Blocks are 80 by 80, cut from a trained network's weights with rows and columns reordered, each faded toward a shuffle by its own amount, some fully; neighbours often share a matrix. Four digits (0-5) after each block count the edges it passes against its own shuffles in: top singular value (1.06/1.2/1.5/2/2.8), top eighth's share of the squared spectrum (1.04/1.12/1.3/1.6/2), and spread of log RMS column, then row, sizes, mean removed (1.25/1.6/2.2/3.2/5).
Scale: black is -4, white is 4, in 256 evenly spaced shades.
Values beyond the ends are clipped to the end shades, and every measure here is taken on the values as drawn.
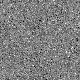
0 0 0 0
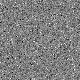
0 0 0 0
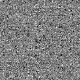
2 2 2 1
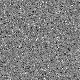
0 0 0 0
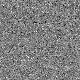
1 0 0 0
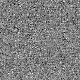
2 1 1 0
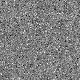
0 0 0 0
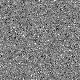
0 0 0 0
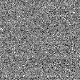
2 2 2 1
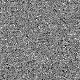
1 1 1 0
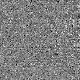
2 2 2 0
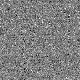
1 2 1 0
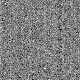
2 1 0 0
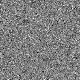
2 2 0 0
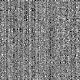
4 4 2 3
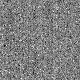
1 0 0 0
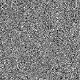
2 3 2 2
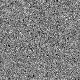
1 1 0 0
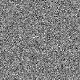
2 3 2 1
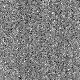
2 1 0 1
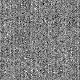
3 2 1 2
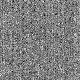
2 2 0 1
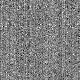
3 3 0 2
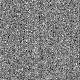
1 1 0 0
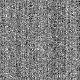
3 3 1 2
